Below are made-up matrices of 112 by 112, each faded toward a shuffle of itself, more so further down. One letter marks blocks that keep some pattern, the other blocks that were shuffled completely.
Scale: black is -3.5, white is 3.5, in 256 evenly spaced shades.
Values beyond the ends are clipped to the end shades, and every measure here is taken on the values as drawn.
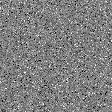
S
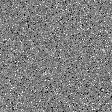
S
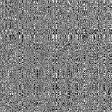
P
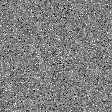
S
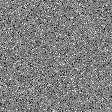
S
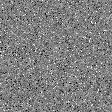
S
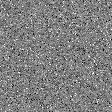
S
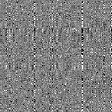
P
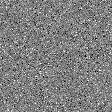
S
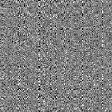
P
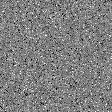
S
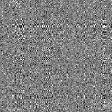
P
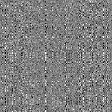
P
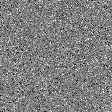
S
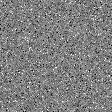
S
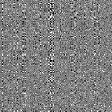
P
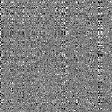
P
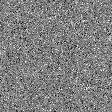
S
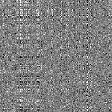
P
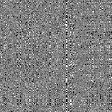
P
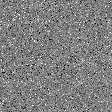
S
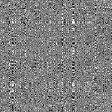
P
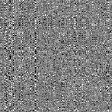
P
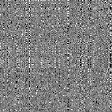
P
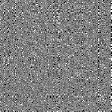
P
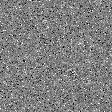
S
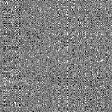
P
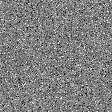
S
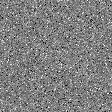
S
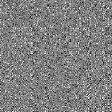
P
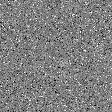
S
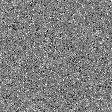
S
